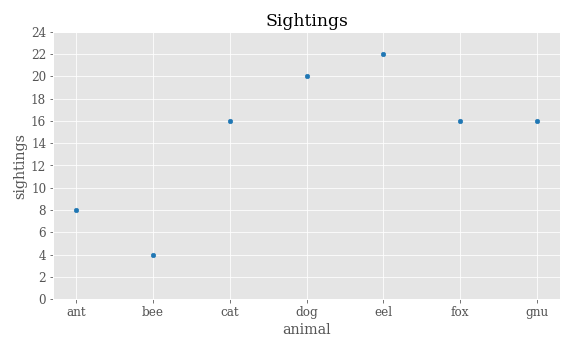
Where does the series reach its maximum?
eel
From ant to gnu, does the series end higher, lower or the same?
higher
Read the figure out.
Title: Sightings
x-axis: animal, ticks ant bee cat dog eel fox gnu
y-axis: sightings, ticks 0 2 4 6 8 10 12 14 16 18 20 22 24
Values:
8 4 16 20 22 16 16
